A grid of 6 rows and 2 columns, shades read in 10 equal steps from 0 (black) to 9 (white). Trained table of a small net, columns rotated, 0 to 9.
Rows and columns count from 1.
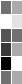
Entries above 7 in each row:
0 2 0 0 1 0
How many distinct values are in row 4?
2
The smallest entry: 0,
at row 5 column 1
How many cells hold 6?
3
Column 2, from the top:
6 8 4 6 9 6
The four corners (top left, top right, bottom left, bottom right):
4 6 4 6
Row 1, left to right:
4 6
